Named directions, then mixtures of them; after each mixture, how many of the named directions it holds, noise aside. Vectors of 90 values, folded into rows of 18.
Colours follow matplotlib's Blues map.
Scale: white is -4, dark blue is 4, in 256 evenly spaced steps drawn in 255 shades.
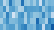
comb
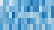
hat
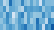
one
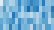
one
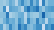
two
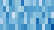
one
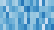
two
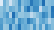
one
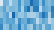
one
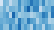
one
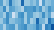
one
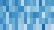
two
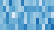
one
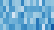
one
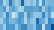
one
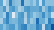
one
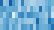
two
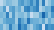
two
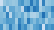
two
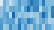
one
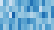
one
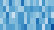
one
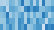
two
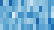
two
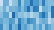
one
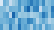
one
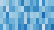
two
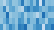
two
